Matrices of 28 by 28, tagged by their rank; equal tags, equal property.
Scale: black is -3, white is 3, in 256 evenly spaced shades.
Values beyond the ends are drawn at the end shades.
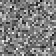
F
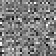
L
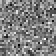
F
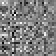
L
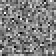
F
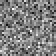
F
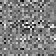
L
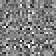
L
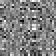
L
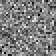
F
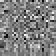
L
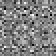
L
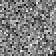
F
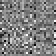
L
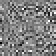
L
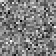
F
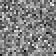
F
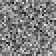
F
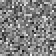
F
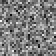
F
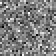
F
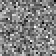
F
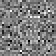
L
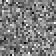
F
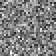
F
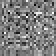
L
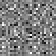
L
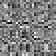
L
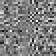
L
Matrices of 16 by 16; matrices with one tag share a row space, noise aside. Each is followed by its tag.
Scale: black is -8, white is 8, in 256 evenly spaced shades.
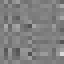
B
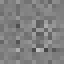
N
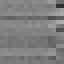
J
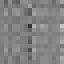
B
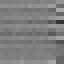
J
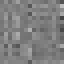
B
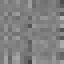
B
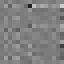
B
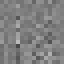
N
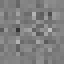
N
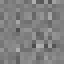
N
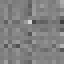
B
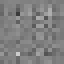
N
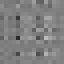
N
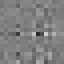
N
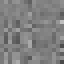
B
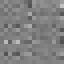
B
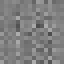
N
